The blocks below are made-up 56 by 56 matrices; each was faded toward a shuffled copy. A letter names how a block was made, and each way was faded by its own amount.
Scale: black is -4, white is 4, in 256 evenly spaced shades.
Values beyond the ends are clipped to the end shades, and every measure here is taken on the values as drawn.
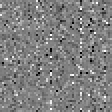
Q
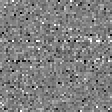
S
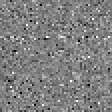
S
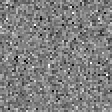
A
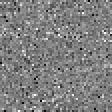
S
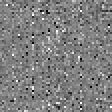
Q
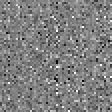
Q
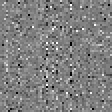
Q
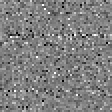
S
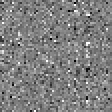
Q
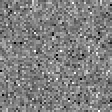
A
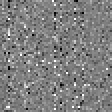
Q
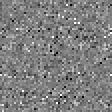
S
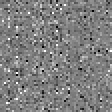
Q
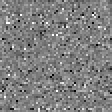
S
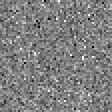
A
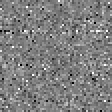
S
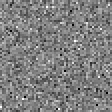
A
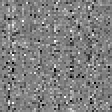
Q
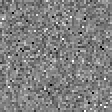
A
